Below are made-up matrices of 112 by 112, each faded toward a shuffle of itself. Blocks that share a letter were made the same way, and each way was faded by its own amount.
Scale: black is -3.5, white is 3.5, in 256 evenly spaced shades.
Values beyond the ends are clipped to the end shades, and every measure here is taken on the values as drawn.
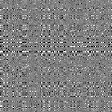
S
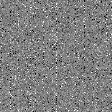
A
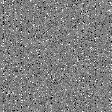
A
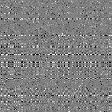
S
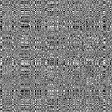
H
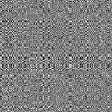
H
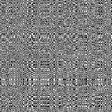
H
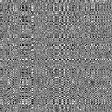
H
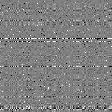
S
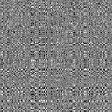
H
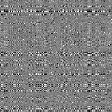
S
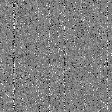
A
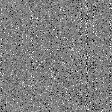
A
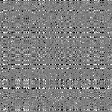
S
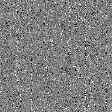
A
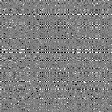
S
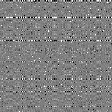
S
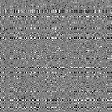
S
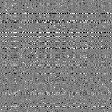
S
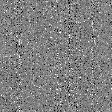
A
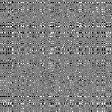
S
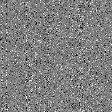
A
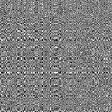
H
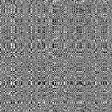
H
